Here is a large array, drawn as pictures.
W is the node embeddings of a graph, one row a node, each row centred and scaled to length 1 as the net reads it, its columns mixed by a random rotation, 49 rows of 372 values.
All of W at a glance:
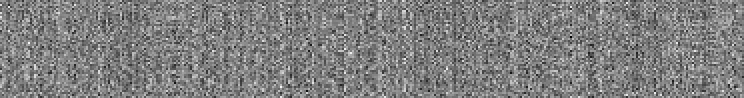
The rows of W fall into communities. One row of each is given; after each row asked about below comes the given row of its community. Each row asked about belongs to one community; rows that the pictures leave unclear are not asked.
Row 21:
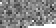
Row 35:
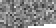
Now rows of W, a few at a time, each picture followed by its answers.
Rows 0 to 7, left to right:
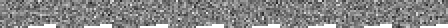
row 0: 35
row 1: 21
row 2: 35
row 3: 35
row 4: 21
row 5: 35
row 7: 35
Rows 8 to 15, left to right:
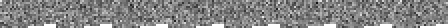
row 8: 35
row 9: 35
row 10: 21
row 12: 21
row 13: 35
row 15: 21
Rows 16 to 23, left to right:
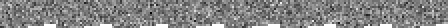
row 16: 21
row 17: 35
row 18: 21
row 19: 21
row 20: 35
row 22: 35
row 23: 35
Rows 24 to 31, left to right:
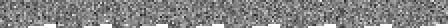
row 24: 35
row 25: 21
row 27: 35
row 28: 21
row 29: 35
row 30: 21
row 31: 35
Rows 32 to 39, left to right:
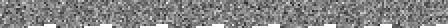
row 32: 21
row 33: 21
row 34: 21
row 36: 35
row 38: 21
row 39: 35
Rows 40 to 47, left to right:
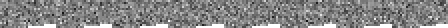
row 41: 21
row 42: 35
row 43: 35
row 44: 35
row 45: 35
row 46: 21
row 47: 21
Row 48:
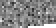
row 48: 35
